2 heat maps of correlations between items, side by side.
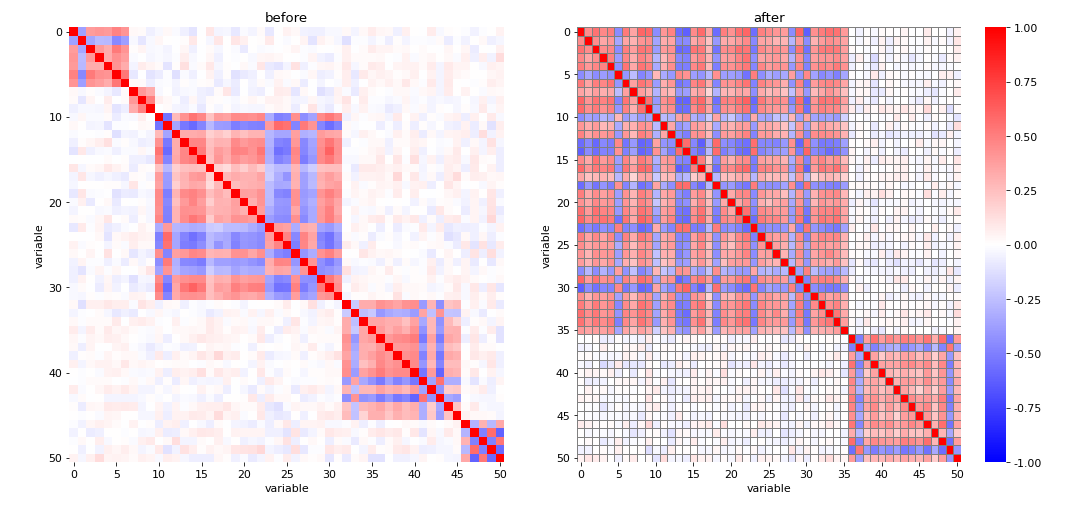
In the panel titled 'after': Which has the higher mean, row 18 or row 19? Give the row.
19
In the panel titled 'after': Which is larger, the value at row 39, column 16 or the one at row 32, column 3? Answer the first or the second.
the second
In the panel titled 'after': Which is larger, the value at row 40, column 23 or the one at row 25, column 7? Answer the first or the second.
the second
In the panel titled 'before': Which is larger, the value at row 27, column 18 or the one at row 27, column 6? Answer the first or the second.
the second
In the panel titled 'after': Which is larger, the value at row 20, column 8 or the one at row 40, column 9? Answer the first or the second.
the first
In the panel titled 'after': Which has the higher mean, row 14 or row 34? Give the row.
34
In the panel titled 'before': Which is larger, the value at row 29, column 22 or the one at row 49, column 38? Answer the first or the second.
the first
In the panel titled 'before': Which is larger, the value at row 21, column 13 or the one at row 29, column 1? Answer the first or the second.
the first
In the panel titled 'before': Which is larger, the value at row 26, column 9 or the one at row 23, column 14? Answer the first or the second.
the first
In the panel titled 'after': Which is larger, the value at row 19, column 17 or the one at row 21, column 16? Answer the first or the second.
the second
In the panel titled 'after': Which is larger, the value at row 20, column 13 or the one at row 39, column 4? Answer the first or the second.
the second
